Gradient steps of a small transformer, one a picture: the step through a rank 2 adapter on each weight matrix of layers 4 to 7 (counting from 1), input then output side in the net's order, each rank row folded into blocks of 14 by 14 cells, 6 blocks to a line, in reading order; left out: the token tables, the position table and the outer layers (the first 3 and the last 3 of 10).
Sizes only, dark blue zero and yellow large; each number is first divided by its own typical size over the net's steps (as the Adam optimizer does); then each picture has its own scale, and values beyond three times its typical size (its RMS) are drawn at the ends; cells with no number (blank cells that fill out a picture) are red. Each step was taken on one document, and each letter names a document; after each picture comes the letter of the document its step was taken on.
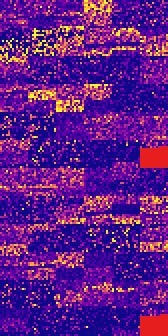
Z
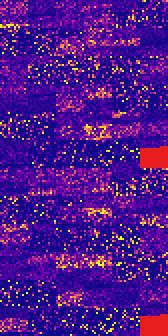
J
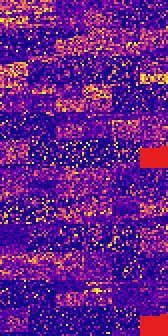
Z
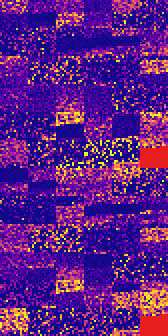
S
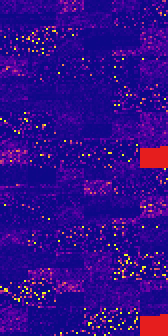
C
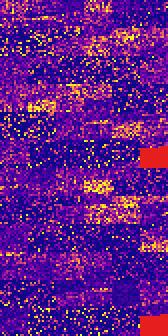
Z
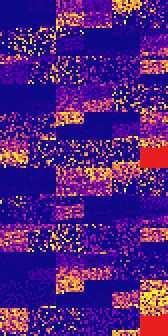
S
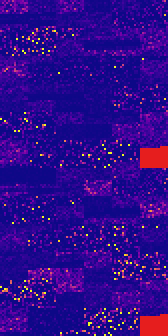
C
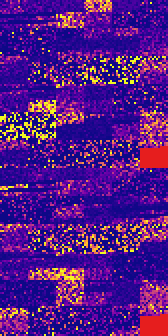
S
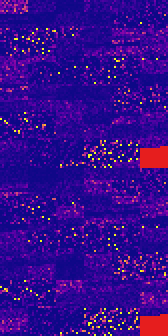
C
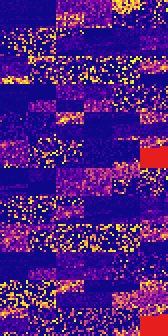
S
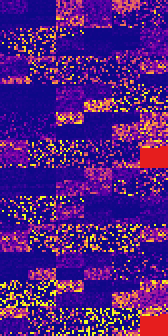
S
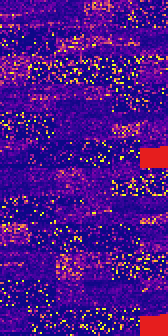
J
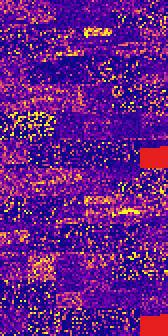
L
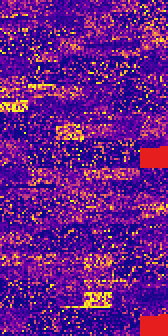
L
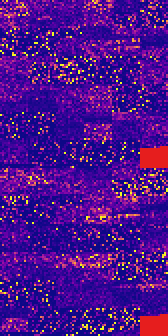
J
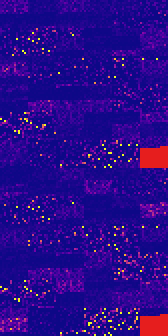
C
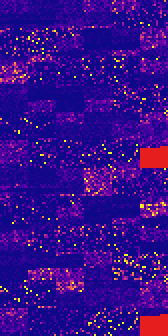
C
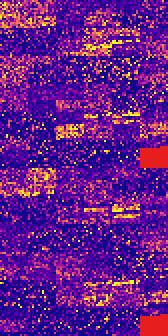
Z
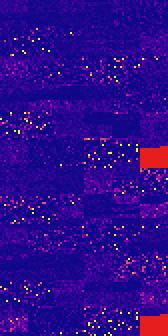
C
